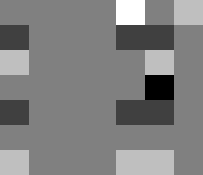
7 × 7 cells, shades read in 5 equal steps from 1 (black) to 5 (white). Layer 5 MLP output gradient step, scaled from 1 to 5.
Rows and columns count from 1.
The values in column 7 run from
3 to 4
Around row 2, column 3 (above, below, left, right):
3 3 3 3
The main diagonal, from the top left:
3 3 3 3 2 3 3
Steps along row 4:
same same same same down up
